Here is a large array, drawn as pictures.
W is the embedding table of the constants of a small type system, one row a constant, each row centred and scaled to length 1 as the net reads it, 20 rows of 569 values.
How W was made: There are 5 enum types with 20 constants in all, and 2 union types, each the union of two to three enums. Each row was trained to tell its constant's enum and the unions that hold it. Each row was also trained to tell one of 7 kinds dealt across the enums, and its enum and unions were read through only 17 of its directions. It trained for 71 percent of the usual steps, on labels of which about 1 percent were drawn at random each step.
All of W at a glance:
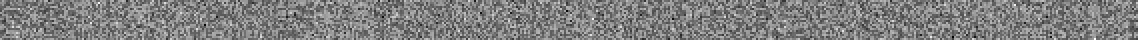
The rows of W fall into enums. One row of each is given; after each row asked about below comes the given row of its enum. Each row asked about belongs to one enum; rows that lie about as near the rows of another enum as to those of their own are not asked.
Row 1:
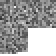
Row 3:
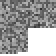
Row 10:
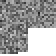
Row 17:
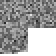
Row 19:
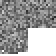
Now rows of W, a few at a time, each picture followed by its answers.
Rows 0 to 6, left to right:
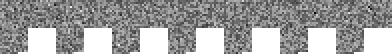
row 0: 19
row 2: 1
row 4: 10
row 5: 3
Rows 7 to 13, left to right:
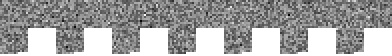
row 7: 3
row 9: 3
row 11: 17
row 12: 1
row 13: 1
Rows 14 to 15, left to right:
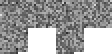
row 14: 3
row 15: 10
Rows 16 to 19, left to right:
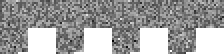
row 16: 10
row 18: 10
